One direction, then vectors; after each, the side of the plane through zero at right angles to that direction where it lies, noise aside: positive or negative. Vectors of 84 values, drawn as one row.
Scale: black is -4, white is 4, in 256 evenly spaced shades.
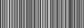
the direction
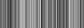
negative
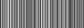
positive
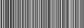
negative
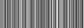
negative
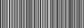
positive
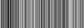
negative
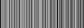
positive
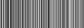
negative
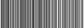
negative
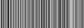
negative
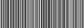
negative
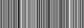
negative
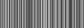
positive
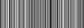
positive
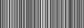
positive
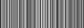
positive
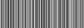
negative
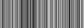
positive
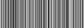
negative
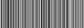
negative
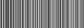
negative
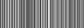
positive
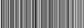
negative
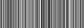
negative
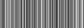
positive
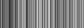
positive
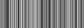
negative
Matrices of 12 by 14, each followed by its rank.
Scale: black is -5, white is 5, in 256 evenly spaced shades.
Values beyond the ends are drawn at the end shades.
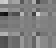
one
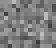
full rank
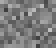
full rank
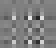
one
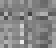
two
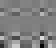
one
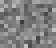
full rank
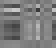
one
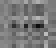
two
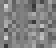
two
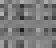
two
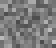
full rank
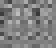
two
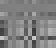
one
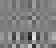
one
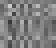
two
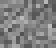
full rank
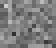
full rank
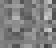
two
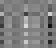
one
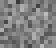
full rank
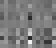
two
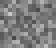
full rank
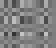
one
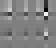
one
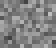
full rank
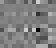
two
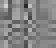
two
